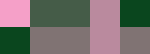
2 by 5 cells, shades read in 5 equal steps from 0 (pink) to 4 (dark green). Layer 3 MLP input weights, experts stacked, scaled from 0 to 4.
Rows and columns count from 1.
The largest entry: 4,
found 2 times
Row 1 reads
0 3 3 1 4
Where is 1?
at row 1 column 4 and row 2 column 4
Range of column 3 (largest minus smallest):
1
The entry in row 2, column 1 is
4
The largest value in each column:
4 3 3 1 4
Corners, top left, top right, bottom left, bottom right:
0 4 4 2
